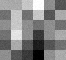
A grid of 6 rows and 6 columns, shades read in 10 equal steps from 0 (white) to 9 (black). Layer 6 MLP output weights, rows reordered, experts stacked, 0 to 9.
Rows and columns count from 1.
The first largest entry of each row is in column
6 5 4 4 4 4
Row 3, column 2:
2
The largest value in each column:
6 6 7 9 6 6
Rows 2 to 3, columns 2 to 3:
2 5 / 2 4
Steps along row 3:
down up up down up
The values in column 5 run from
4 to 6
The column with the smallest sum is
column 2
